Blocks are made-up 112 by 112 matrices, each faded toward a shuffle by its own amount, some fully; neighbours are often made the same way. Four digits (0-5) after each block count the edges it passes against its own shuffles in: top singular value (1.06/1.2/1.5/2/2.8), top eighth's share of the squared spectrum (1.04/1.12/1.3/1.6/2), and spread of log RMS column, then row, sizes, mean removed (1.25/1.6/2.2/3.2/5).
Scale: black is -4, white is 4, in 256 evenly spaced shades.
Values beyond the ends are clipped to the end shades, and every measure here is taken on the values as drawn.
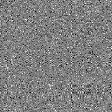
4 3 2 2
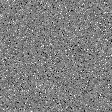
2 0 0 0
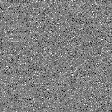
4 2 1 1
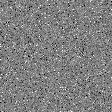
2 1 0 0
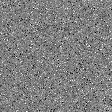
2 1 0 0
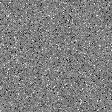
2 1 0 0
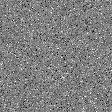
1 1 0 0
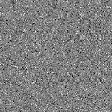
4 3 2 1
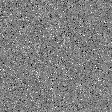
1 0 0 0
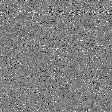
1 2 0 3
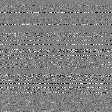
3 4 0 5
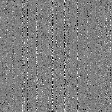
3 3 4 0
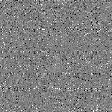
4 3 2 2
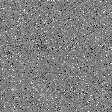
3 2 0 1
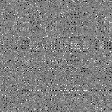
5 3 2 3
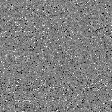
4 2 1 1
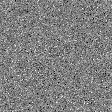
0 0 0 0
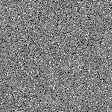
0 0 0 0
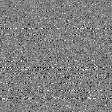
2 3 0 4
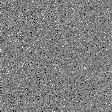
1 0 1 0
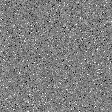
0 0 0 0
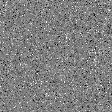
0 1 1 0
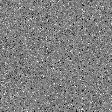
1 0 1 0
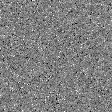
0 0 0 0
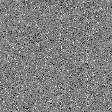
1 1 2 0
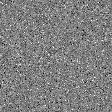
0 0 1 0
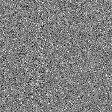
0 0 2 0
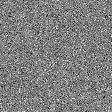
0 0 0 0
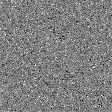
0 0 0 0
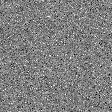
0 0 0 0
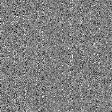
1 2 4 0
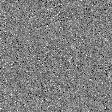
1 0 1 0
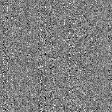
1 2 3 0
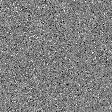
0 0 1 0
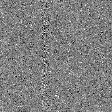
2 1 2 0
